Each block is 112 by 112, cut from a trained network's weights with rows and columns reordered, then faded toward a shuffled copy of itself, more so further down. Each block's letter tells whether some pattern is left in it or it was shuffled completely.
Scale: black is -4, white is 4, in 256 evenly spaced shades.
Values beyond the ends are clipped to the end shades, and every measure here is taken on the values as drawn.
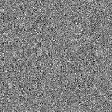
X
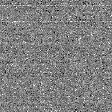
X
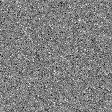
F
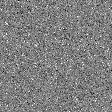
F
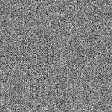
X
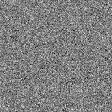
X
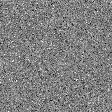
F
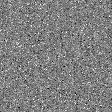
F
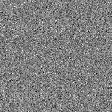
X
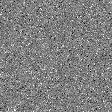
F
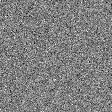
F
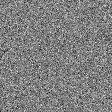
F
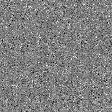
X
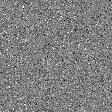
F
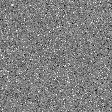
F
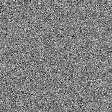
X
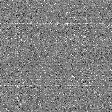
X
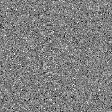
X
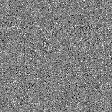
X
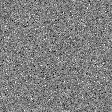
F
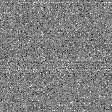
X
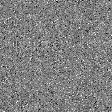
X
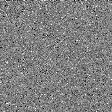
X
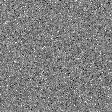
F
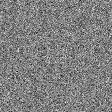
X
